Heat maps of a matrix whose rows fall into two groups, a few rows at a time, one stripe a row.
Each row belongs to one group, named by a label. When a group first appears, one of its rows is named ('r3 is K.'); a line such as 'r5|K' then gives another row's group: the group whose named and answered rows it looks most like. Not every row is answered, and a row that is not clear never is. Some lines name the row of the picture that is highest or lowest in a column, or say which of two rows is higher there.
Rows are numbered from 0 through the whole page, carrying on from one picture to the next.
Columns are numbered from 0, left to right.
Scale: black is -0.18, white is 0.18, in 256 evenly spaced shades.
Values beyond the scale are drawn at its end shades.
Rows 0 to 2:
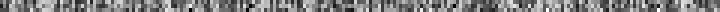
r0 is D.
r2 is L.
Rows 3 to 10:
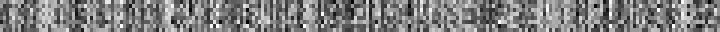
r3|D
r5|L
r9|D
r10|D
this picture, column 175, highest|10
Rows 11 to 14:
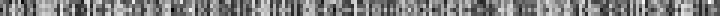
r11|D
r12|D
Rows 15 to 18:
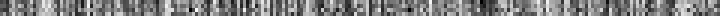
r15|L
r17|L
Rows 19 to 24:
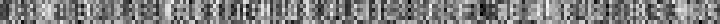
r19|D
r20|L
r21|D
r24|D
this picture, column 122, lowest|24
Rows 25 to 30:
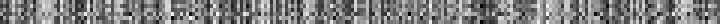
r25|D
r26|L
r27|D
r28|D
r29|L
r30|L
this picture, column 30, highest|28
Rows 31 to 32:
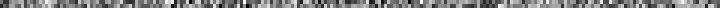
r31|D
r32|L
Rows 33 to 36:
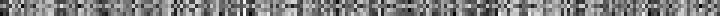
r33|L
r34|D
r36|L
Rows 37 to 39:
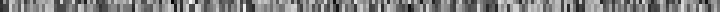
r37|L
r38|L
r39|L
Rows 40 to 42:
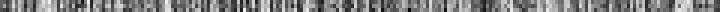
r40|D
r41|D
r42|D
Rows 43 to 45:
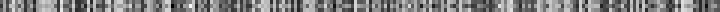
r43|D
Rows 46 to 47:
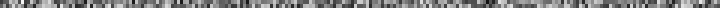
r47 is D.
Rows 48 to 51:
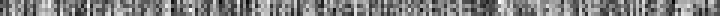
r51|D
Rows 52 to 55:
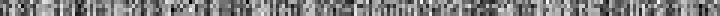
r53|D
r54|L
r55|L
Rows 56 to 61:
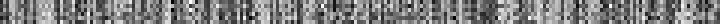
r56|L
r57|L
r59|D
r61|D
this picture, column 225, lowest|57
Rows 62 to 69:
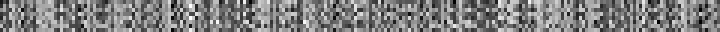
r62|L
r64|D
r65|L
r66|L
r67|D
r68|D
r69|L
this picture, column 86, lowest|68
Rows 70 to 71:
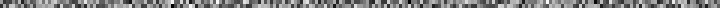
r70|D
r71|L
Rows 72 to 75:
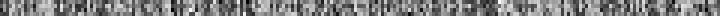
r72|L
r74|L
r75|L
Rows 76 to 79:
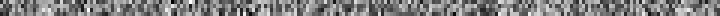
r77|D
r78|D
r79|L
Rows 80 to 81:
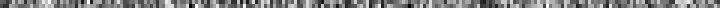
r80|D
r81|L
